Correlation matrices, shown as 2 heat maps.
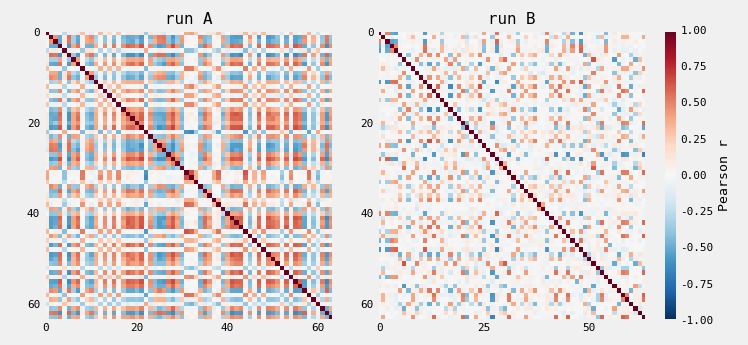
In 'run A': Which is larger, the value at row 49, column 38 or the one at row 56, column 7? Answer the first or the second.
the second
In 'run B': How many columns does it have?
64
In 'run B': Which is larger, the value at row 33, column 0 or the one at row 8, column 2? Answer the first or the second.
the second
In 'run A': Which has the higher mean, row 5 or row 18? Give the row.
18
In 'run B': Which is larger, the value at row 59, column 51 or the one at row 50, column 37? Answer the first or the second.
the second
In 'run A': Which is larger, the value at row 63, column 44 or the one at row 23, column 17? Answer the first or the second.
the second
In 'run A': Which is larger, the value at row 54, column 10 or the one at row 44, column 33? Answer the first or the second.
the second
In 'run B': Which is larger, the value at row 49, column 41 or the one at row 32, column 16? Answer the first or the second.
the second
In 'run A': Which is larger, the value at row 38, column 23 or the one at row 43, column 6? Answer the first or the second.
the second
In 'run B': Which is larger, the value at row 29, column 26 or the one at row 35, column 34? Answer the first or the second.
the first
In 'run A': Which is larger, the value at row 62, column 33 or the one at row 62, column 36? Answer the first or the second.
the first
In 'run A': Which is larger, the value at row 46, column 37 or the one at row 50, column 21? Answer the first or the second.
the second
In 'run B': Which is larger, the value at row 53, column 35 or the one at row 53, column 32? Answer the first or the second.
the first
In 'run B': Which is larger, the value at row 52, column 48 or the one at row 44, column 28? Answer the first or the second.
the first
